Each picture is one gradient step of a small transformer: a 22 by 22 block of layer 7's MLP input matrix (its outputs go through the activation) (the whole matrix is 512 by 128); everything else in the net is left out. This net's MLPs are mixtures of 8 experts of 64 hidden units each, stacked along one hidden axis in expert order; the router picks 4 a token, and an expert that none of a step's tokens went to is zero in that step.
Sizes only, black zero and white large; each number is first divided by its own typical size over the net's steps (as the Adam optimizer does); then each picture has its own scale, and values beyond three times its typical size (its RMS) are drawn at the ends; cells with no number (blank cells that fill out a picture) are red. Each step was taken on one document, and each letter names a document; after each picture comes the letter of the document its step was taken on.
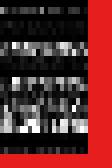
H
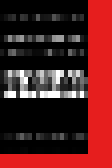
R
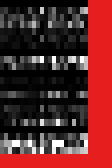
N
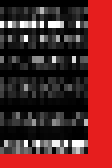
N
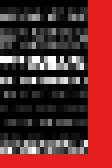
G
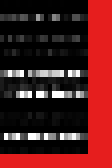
R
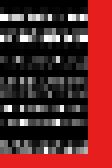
G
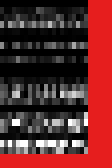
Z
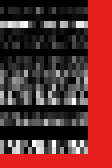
Z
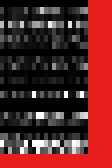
N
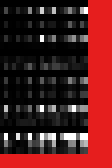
N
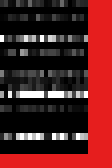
R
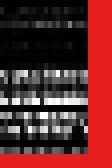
Z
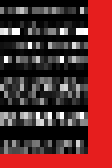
H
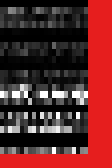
Z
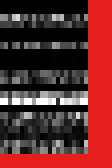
Z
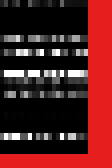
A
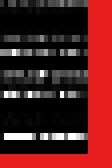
A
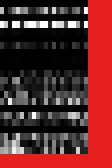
Z
